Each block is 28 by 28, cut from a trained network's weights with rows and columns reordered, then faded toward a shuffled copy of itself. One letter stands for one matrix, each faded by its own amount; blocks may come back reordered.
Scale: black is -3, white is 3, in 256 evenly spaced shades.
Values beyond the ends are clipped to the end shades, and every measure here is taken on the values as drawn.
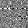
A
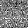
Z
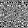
A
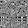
A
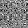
A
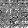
Z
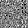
Z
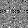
A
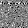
A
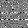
A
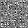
Z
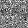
Z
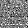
Z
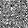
Z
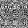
Z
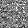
Z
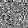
A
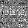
Z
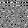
A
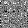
Z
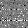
A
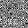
A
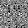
A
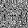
A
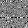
A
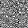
A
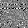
A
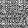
Z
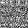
Z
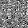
Z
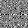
A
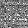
Z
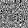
Z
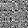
A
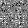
Z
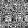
Z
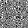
A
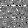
A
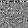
A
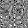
Z
